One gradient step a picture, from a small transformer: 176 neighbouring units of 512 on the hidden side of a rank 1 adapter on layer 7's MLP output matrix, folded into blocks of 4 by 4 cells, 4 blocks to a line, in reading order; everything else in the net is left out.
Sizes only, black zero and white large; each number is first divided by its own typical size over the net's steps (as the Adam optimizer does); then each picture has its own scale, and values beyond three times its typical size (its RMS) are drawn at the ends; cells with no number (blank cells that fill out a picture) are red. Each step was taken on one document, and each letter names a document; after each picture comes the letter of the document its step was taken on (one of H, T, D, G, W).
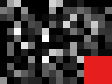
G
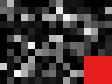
G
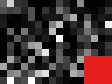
G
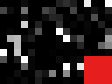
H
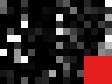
H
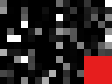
H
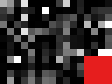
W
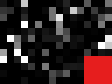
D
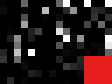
H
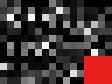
G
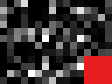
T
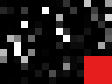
H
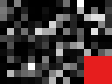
W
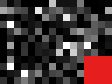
G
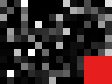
D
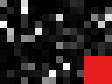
T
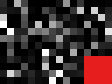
W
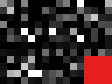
W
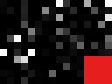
H
